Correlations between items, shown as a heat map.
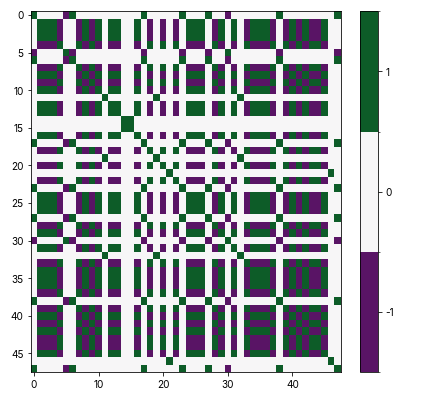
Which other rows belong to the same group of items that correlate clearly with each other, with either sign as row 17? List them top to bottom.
0, 5, 6, 23, 27, 30, 38, 47
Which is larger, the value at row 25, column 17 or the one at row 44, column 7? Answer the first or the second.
the second
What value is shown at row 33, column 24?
-1
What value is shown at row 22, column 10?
-1
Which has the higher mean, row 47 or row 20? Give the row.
47
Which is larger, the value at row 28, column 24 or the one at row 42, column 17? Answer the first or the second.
the second
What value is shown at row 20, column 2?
-1
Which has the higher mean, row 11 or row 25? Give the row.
25
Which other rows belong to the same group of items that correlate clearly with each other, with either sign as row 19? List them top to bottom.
11, 32
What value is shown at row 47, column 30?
-1
